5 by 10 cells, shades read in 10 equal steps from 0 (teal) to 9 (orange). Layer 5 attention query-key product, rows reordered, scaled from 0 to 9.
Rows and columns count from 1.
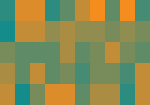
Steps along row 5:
down up up same down up same down up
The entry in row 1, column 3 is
8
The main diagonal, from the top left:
1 7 3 3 8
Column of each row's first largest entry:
7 2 8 3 4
